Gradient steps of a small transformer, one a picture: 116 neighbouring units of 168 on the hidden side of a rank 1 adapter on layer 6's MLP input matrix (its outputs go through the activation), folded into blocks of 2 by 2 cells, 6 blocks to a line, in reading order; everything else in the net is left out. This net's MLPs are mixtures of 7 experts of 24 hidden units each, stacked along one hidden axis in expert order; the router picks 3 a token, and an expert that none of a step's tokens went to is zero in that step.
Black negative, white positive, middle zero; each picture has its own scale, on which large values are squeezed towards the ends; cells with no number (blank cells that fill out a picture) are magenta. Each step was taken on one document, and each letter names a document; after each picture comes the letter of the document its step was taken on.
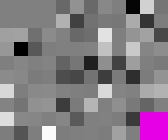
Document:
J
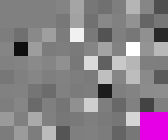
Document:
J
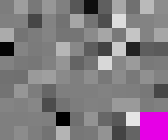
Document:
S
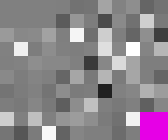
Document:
J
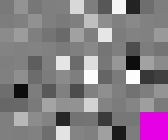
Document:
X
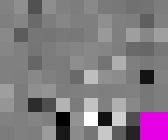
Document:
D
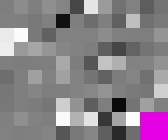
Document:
S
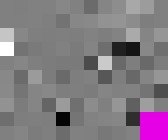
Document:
S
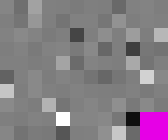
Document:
D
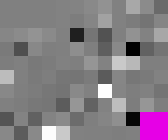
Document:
J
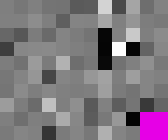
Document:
S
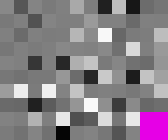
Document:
X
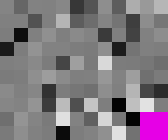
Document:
S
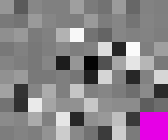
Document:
X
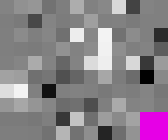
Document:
X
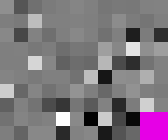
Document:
D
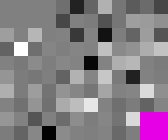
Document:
J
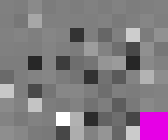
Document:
D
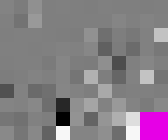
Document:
D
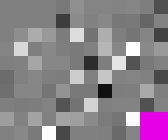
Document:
J
